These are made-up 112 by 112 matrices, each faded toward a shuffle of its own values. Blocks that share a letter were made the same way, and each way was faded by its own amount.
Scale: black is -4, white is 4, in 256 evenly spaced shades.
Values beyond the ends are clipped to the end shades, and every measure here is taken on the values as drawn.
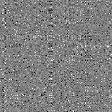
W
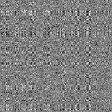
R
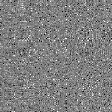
W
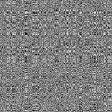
R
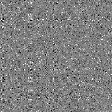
W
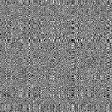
R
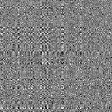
R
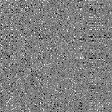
W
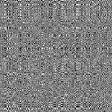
R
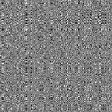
R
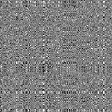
R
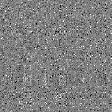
W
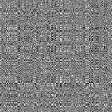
R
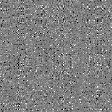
W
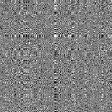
R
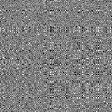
R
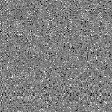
W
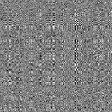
R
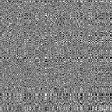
R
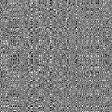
R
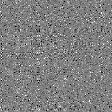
W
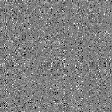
W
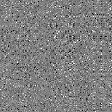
W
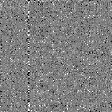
W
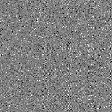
W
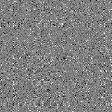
W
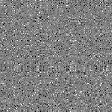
W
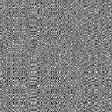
R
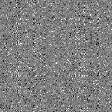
W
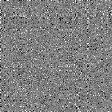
W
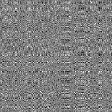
R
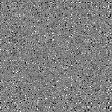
W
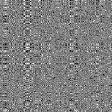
R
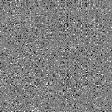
W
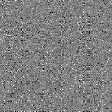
W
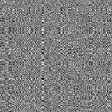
R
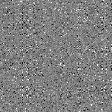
W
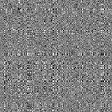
R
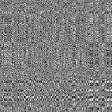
R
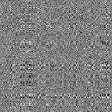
R
